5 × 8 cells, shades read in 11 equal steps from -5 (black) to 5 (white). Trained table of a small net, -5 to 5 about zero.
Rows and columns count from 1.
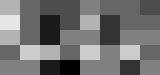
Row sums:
-7 -6 -6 8 -12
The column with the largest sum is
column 1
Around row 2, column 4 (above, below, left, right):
-2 0 -4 2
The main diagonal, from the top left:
2 -1 -4 -1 0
